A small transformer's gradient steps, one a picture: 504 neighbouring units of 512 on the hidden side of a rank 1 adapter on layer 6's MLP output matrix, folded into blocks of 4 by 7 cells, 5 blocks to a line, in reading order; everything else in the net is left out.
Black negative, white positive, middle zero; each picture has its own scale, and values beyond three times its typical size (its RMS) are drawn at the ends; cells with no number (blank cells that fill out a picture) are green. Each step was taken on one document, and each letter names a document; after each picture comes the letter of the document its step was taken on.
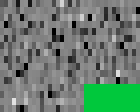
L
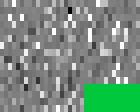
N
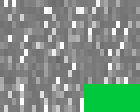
N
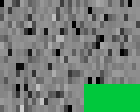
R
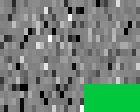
N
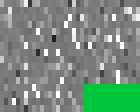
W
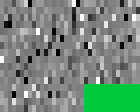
W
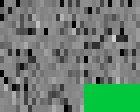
R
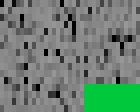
R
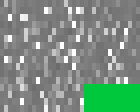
N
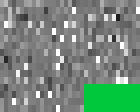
L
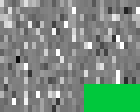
W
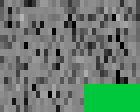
W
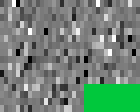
R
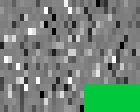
N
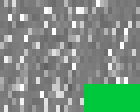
N
